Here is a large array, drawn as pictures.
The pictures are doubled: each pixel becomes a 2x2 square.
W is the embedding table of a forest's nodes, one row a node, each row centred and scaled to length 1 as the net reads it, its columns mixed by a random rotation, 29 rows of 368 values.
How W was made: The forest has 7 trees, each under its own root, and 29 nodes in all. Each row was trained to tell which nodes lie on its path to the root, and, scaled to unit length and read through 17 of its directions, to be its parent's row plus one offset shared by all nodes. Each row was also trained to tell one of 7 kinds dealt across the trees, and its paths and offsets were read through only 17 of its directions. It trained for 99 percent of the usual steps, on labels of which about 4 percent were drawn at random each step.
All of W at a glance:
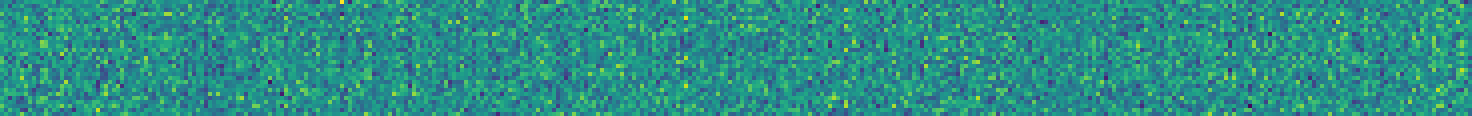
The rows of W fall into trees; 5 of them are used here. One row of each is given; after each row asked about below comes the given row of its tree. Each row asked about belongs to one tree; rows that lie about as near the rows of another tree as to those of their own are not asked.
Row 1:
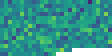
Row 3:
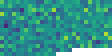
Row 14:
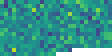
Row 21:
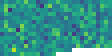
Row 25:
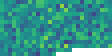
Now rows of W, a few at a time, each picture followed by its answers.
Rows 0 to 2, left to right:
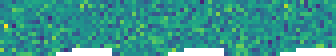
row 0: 14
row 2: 21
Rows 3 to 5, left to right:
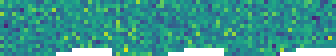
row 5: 14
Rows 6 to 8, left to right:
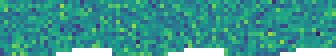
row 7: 21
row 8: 25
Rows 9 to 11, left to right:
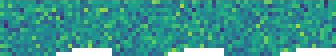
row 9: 3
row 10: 25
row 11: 25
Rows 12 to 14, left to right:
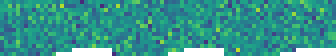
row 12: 3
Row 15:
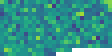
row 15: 21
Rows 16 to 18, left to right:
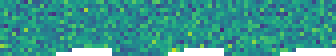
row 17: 25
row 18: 1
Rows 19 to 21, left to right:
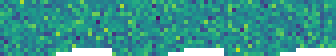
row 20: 3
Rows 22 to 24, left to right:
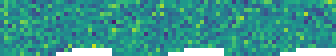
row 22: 21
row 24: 25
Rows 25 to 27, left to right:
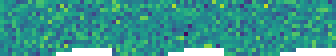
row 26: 21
